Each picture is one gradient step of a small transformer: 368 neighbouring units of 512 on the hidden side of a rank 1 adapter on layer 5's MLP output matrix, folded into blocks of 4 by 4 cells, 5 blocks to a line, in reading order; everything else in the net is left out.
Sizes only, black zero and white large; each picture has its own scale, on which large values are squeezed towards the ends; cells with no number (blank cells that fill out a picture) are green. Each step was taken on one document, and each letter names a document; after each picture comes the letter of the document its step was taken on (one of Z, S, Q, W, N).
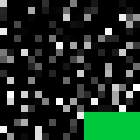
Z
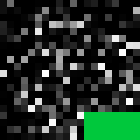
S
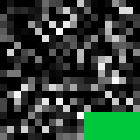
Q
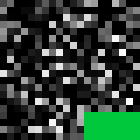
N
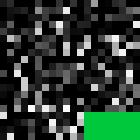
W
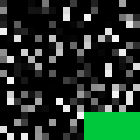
Z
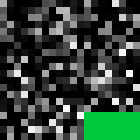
N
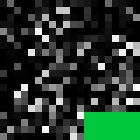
Q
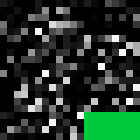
Q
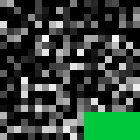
S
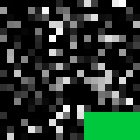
N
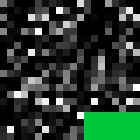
Q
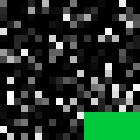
Z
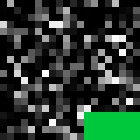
Q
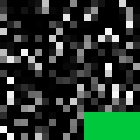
Z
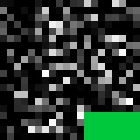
W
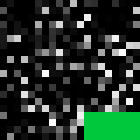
S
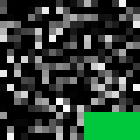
N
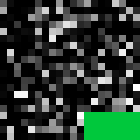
W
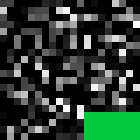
N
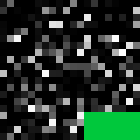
S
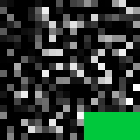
N
